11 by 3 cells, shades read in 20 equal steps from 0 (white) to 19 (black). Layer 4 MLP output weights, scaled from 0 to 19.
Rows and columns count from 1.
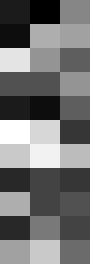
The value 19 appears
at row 1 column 2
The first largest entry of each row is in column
2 1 3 1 2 3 3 1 2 1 3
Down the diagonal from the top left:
17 6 12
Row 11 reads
7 4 11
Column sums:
116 110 121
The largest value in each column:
18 19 15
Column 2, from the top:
19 6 8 13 18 3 1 14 14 10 4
